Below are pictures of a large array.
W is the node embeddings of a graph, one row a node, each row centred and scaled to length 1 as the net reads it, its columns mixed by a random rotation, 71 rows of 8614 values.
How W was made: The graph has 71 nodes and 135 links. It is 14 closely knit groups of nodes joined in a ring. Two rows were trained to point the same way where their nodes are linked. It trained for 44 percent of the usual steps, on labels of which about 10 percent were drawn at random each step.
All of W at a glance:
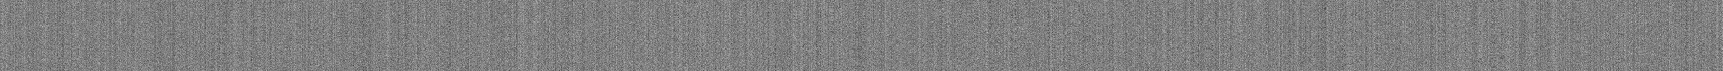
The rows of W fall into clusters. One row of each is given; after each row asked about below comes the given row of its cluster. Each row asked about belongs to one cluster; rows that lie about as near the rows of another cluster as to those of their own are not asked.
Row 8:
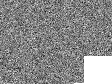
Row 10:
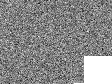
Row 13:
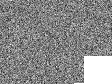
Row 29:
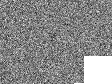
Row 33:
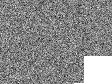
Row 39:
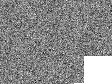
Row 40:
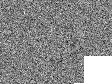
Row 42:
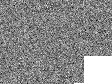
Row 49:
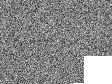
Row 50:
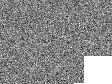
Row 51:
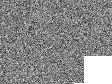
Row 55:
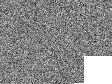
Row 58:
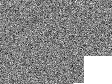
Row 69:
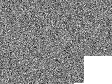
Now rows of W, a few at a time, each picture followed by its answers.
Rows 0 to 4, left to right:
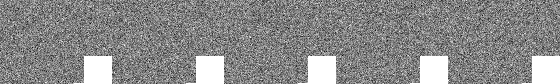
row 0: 58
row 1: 13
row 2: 58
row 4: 49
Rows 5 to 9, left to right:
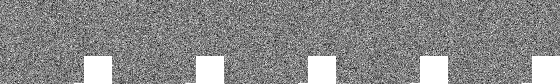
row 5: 33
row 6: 10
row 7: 29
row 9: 49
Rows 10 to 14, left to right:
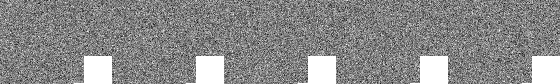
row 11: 40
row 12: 51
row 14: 40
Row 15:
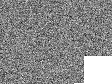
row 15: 39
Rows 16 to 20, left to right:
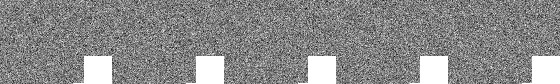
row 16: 58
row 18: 42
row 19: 10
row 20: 69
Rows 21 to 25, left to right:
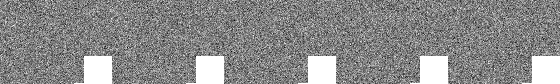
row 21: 29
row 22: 29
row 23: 13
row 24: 42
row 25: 40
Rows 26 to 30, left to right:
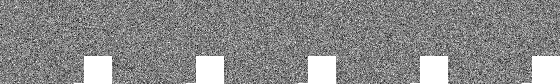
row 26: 33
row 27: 8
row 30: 40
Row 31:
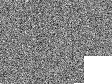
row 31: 39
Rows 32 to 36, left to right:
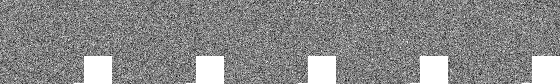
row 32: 50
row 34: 58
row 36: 40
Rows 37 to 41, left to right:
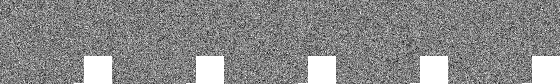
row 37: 69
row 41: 8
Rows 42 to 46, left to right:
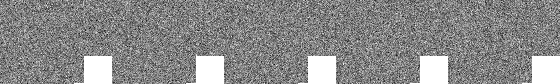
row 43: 55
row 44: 13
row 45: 50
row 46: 69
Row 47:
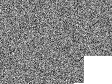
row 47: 69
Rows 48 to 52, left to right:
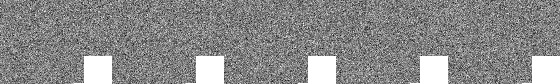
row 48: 49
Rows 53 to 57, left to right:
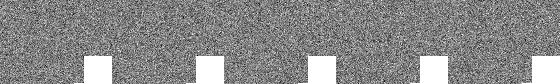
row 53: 29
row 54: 51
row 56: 50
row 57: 49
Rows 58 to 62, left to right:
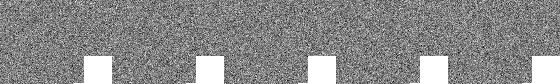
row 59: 33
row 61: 39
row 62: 69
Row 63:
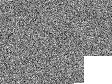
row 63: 13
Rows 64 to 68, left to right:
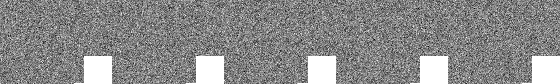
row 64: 29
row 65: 51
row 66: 49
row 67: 42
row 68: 33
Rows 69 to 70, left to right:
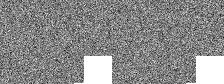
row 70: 42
